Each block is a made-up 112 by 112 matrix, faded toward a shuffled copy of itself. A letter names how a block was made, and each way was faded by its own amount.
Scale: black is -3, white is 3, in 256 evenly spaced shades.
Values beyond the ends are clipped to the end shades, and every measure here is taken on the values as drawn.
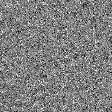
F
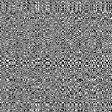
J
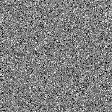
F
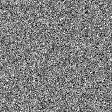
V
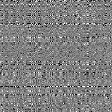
J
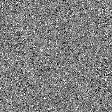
F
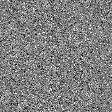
F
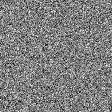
V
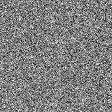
V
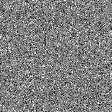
F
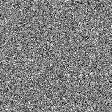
V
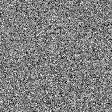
V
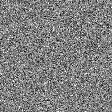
V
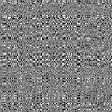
J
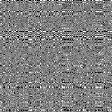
J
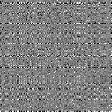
J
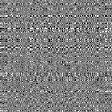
J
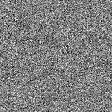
V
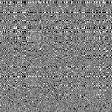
J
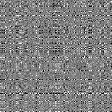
J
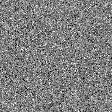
F
